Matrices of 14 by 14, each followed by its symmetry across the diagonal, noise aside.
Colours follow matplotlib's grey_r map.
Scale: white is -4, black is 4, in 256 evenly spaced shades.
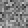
neither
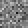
neither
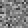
neither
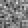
antisymmetric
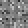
antisymmetric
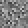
antisymmetric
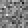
neither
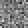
antisymmetric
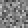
antisymmetric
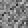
neither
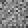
neither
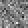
antisymmetric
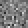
neither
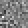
neither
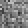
antisymmetric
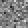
neither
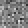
antisymmetric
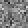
antisymmetric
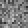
neither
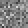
neither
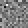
antisymmetric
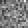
neither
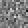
neither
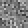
antisymmetric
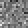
neither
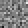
antisymmetric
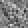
antisymmetric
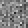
neither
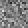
antisymmetric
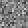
antisymmetric
